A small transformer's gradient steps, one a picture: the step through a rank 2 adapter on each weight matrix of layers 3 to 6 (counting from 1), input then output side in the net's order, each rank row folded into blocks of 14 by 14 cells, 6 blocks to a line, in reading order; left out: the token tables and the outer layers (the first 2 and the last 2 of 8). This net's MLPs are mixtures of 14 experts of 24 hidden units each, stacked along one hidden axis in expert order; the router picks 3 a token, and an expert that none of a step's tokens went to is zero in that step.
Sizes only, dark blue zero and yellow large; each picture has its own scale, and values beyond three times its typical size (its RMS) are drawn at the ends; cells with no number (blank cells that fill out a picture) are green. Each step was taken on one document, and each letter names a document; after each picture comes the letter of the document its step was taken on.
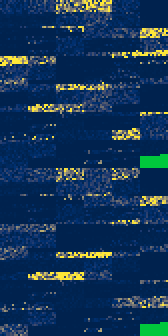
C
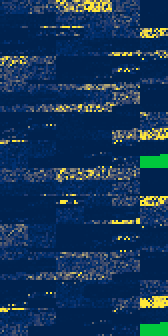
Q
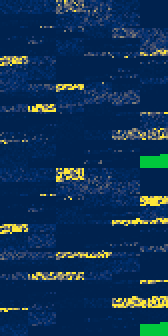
C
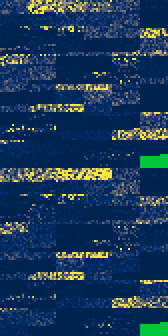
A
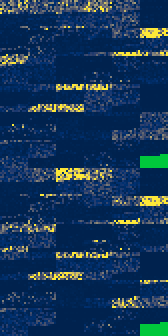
A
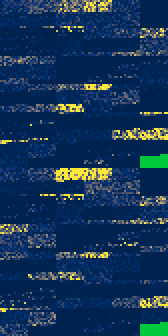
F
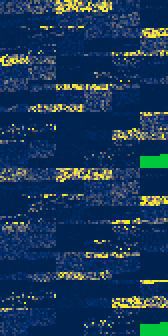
A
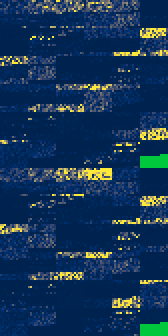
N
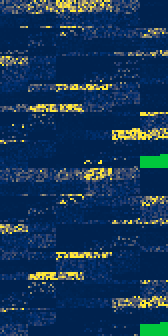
Q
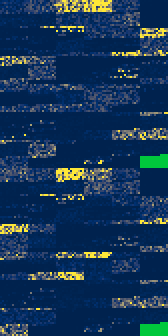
F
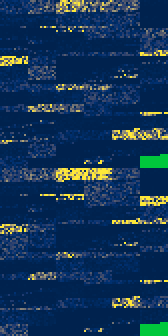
F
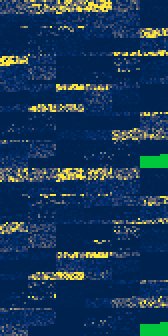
A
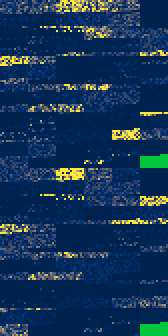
F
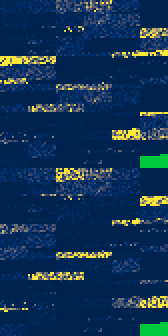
C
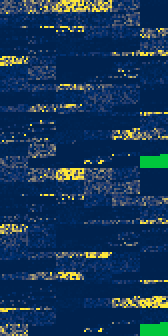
F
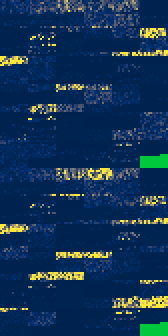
N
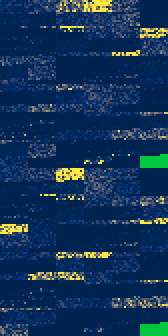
F
